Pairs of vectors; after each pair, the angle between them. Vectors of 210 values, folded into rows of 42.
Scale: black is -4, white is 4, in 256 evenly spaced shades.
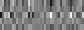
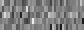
partly aligned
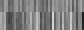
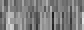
nearly opposite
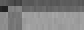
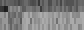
nearly parallel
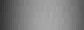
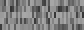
orthogonal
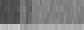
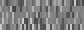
orthogonal
